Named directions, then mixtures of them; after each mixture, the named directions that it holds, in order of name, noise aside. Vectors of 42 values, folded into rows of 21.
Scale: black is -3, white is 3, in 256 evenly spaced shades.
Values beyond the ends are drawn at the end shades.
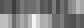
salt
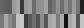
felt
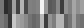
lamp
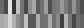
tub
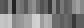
salt, tub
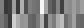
lamp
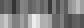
salt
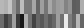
felt, salt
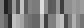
lamp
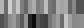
salt, tub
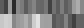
salt, tub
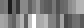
salt, tub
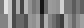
lamp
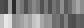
salt, tub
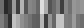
lamp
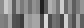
felt, lamp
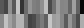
felt, tub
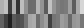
felt, tub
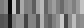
lamp, tub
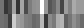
lamp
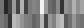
lamp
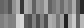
felt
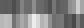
salt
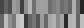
felt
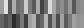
lamp, tub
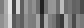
lamp, tub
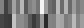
lamp, salt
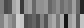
felt
